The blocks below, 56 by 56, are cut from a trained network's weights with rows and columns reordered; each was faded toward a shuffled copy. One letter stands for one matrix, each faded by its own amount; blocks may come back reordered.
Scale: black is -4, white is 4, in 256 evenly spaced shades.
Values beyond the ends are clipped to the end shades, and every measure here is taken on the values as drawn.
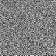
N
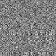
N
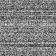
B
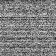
B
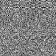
N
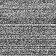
B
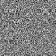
N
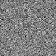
N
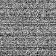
B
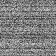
B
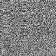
N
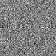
N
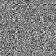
N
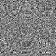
N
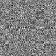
N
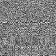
N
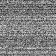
B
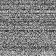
B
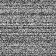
B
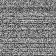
B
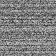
B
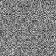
N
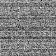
B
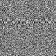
N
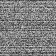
B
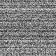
B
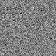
N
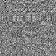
N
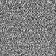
N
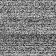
B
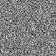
N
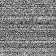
B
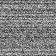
B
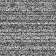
B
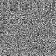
N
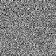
N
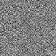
N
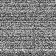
B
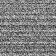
B
